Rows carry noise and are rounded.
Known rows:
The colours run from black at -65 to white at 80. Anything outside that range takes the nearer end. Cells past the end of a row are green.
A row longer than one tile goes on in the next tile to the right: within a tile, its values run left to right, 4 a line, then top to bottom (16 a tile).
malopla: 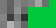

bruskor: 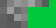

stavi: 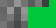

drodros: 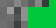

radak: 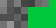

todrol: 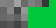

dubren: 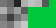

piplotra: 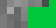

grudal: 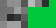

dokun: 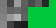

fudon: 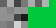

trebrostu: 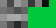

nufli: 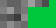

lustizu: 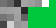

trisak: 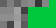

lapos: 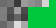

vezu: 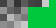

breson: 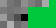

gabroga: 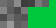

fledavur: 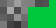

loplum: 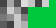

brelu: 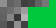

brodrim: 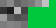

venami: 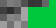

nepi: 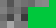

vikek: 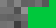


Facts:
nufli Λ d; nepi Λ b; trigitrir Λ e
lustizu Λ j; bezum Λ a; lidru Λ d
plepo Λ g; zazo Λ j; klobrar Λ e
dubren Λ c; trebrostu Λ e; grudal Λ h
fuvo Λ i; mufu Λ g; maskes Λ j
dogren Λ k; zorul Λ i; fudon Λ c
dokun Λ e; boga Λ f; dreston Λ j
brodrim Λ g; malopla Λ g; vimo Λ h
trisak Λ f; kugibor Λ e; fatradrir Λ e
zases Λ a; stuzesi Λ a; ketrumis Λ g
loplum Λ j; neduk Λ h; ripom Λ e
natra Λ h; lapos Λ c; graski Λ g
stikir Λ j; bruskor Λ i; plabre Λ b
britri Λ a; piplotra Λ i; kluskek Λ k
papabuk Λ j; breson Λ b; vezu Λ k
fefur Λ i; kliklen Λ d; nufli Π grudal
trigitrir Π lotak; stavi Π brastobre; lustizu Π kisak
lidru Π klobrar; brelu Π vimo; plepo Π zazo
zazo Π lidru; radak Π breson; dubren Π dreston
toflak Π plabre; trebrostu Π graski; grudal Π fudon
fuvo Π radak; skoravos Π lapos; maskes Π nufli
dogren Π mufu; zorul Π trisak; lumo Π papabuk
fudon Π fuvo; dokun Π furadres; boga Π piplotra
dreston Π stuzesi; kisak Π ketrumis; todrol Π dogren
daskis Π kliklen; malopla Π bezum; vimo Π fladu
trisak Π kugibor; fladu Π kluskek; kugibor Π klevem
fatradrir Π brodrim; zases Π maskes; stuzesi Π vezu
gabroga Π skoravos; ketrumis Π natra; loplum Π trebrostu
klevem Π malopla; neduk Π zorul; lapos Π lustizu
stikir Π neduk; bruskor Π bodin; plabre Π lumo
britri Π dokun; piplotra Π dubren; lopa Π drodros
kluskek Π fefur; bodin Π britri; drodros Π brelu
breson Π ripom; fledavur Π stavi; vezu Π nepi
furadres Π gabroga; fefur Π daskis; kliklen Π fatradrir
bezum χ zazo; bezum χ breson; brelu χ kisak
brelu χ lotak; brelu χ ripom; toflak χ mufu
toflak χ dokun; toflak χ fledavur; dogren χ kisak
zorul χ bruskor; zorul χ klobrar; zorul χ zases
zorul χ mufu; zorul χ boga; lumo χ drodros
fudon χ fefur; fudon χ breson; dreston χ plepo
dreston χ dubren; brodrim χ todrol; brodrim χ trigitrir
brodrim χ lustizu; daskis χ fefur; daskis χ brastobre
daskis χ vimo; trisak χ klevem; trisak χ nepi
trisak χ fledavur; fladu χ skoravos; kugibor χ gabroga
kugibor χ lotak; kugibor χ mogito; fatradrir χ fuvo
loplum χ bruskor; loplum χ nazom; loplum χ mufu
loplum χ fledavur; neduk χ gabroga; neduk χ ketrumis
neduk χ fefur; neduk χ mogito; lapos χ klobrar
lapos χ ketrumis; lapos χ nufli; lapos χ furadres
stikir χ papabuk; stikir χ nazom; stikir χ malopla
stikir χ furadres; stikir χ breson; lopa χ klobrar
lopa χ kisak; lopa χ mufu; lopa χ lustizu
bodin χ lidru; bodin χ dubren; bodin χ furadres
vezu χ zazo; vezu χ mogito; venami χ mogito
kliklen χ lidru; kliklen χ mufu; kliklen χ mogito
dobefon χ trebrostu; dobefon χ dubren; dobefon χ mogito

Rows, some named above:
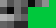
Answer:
fatradrir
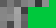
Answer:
trisak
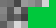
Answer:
lapos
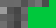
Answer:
furadres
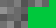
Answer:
fuvo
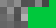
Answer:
lotak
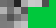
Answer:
dubren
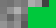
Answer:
graski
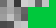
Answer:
stikir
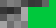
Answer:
venami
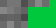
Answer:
fuvo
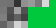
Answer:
lapos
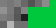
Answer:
fefur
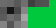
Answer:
dobefon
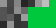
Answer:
kisak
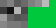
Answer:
brodrim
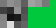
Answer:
natra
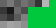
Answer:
kliklen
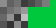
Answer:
brelu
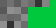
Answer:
zorul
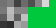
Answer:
dogren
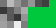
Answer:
neduk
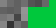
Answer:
lumo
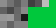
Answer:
bezum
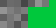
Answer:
stuzesi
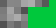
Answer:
boga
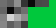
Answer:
kugibor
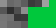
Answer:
daskis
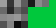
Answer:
ripom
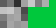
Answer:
papabuk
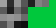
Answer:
ripom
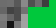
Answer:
bodin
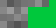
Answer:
britri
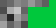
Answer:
mufu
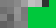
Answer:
plepo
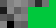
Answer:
toflak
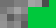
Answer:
graski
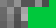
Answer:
lotak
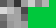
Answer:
papabuk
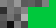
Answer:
lopa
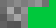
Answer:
zases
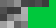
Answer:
mogito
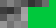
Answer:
venami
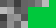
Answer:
kluskek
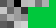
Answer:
dreston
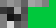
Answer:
natra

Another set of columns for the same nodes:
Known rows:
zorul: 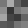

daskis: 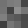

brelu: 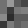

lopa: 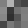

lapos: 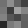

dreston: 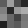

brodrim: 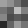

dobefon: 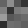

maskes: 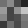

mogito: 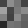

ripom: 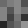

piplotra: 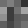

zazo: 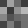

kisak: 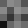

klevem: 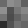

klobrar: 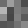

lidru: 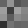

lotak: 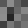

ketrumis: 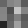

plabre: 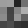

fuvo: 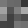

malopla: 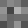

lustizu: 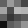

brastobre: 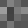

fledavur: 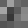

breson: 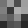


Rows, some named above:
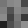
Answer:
ripom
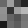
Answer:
dreston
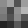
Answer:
nepi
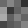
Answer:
trebrostu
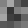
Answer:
zorul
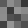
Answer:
fudon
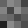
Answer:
bezum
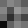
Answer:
kisak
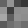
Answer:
plepo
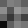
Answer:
kisak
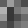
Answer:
bruskor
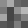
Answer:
trisak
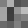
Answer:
boga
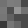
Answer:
daskis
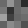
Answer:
neduk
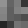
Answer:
fatradrir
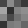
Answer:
dubren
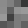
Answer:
graski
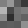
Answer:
trigitrir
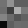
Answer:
kliklen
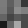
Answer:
natra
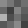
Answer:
vezu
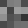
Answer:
fefur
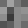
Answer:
mufu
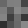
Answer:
ripom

